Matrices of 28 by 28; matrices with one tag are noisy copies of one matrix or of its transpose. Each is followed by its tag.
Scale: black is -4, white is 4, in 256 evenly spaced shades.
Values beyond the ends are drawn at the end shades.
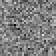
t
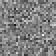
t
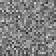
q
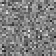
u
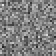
u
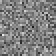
q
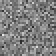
q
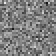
u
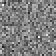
u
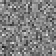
u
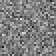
q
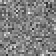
u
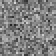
t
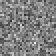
t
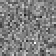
t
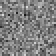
t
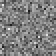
u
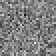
t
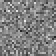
q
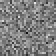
q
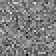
q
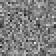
t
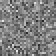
q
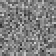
t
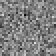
t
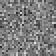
t
